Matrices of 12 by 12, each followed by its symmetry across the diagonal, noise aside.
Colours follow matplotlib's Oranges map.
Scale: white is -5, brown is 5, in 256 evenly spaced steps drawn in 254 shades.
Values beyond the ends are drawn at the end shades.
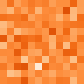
neither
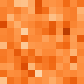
neither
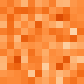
symmetric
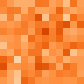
neither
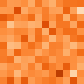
neither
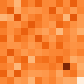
symmetric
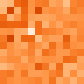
symmetric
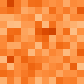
neither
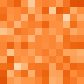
symmetric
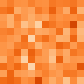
neither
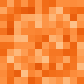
symmetric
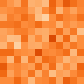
symmetric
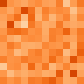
symmetric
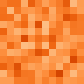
symmetric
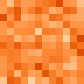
neither
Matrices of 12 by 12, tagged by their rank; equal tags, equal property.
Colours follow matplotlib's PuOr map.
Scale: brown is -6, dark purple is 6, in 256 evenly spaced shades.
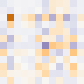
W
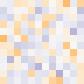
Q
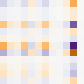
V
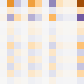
V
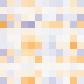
W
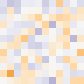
Q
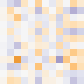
W
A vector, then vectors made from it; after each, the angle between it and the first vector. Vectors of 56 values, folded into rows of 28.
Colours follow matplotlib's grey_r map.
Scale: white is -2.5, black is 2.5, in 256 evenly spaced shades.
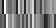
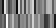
nearly parallel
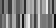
partly aligned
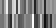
partly aligned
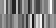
orthogonal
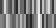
partly aligned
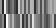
nearly parallel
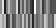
nearly opposite
